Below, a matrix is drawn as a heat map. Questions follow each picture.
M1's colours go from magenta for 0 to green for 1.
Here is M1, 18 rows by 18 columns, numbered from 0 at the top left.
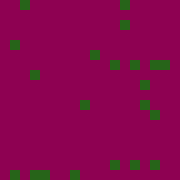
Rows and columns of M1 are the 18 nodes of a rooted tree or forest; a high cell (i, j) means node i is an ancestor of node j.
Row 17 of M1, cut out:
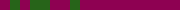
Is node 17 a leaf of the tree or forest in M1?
no
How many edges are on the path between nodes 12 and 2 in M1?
1
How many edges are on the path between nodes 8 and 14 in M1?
1
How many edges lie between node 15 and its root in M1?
3
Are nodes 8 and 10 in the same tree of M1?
yes
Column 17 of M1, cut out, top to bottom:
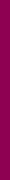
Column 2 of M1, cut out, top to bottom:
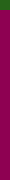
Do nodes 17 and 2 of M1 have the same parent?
no
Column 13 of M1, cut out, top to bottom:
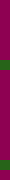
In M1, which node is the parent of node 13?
16
